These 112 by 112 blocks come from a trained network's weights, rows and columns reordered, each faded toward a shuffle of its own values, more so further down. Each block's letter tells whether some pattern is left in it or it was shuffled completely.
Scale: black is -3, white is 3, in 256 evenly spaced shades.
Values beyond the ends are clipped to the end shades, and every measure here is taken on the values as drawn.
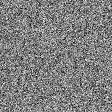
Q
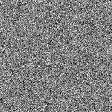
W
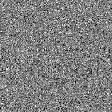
W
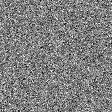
Q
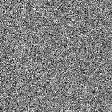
W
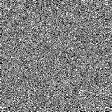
W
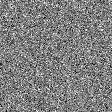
Q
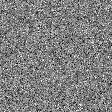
Q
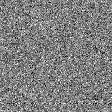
W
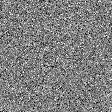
Q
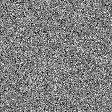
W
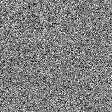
W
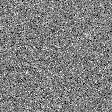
Q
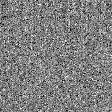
W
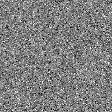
W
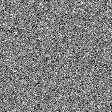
W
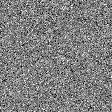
Q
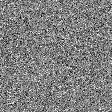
Q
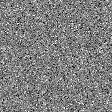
Q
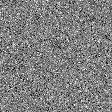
Q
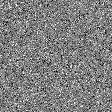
Q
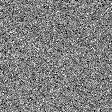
Q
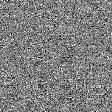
W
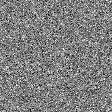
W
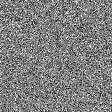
Q
